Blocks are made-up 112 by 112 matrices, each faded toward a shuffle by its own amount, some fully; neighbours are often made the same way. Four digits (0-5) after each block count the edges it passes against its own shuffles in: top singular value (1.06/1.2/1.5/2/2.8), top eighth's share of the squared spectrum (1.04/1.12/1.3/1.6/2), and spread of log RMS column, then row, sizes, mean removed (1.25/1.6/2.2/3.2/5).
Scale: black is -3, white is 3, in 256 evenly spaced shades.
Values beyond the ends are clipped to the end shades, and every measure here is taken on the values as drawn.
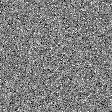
0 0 0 0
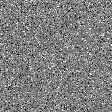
1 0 0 0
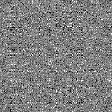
4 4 3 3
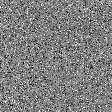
0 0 0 0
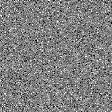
3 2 1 1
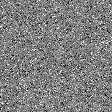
0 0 0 0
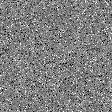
0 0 0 0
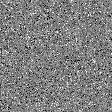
0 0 0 0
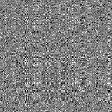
5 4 3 3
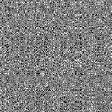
4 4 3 3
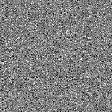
4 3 2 2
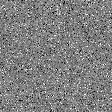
0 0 0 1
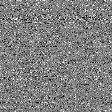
1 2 0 3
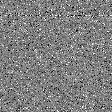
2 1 0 2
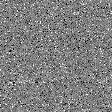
1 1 0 1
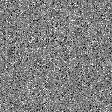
3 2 0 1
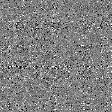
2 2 2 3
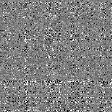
2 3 3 4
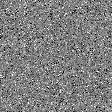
2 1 0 0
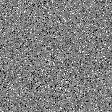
2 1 0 0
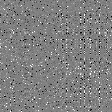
4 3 2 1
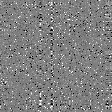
4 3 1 1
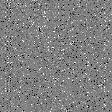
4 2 1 1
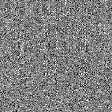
4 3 2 1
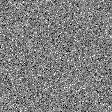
1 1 0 0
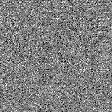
3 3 1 1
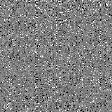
3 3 2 2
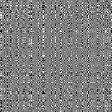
5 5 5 4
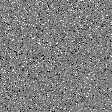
1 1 0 0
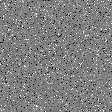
0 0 0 0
